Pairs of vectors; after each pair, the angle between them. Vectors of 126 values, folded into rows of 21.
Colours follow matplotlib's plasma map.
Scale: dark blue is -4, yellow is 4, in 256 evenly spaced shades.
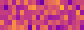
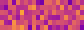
nearly parallel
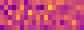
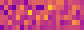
nearly parallel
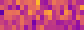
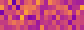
partly aligned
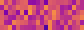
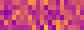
partly opposed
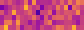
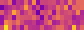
nearly parallel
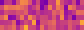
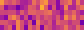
nearly opposite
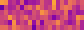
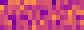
nearly opposite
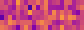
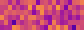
partly opposed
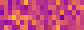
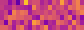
partly aligned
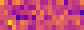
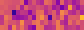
partly aligned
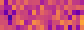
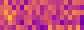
nearly opposite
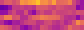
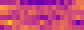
nearly opposite
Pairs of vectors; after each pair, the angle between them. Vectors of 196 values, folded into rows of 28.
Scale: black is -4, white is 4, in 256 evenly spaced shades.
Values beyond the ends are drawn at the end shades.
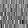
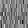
nearly parallel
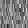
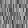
nearly opposite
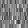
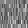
partly aligned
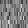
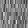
partly aligned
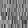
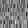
partly opposed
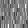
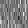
partly aligned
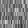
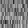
nearly opposite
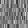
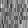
partly aligned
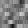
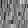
partly opposed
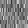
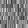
nearly parallel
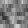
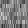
partly opposed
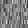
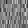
nearly parallel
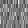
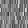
partly aligned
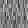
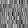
partly opposed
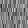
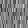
nearly parallel
